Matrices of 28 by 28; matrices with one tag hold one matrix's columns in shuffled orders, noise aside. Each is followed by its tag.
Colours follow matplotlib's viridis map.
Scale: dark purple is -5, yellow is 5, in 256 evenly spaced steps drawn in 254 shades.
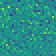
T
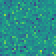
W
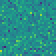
W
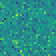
W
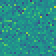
T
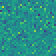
T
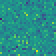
W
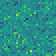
W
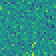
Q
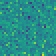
Q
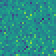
W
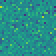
T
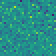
T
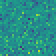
W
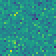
W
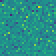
T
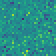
W
